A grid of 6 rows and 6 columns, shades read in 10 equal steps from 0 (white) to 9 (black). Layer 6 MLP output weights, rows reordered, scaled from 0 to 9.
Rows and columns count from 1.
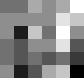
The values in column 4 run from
3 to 6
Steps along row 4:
up down same down up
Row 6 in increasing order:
2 3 4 6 8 9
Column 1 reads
5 4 4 5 5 4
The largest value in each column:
5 8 6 6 5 9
